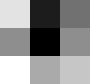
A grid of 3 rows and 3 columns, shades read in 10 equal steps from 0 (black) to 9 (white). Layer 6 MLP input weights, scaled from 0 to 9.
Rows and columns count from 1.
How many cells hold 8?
1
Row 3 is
9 6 7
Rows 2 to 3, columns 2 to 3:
0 5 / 6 7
